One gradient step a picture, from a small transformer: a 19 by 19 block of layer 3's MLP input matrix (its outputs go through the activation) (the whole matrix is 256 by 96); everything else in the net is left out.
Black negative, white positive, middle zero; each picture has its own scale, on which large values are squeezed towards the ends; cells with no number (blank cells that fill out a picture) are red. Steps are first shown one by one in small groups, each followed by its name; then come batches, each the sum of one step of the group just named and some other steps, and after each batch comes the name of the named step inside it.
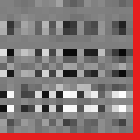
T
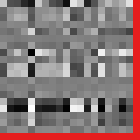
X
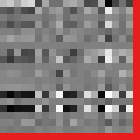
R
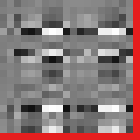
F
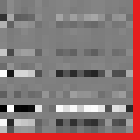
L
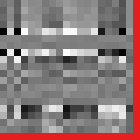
F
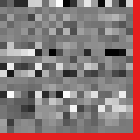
T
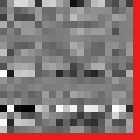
L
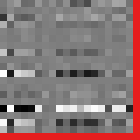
L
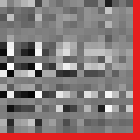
R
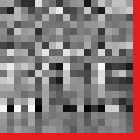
X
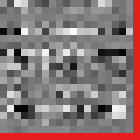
T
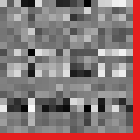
X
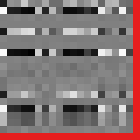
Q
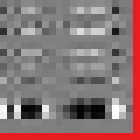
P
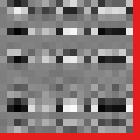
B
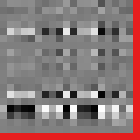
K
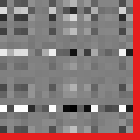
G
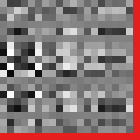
B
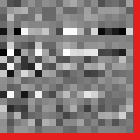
B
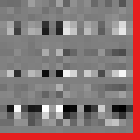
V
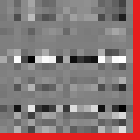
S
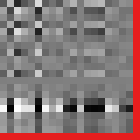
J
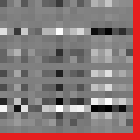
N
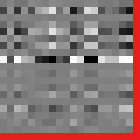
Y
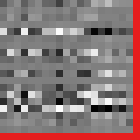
N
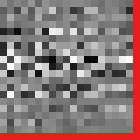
Y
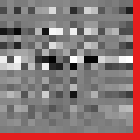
Y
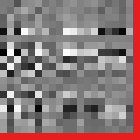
J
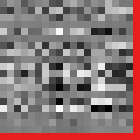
N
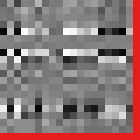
J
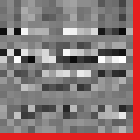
S
